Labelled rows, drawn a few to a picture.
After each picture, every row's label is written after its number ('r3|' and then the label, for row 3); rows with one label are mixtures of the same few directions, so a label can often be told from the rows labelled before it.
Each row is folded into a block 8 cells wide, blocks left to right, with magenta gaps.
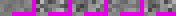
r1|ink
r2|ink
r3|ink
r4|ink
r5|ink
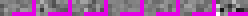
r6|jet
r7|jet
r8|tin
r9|jet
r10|tin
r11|ink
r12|jet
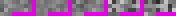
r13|ink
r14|tin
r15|ink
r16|ink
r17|tin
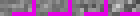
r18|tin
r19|ink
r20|tin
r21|ink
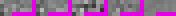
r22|jet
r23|jet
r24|tin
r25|tin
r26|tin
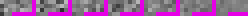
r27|jet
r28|ink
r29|tin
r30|ink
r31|ink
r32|jet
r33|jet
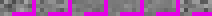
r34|ink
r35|ink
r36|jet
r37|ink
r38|ink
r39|ink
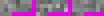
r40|jet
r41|tin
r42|tin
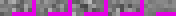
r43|tin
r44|tin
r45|jet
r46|tin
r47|ink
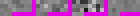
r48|jet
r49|ink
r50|tin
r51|jet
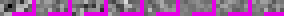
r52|ink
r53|tin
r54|tin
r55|jet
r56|jet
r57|jet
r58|ink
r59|tin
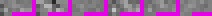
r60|jet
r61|jet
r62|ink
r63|jet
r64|jet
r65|ink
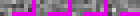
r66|tin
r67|ink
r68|tin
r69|jet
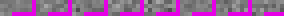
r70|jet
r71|ink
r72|jet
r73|ink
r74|ink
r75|ink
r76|tin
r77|tin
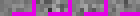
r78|tin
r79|tin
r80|tin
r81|jet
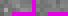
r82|jet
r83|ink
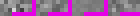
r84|tin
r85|ink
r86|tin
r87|jet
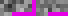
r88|ink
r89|tin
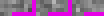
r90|tin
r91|jet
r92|jet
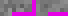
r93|tin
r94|ink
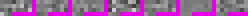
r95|tin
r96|tin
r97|tin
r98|ink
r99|tin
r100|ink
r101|ink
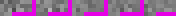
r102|tin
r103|tin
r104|jet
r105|tin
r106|jet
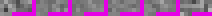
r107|jet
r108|tin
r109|jet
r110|ink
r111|jet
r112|tin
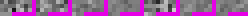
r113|tin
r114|ink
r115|jet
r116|jet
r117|tin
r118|ink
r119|ink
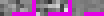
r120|jet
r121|tin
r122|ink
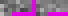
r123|jet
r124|jet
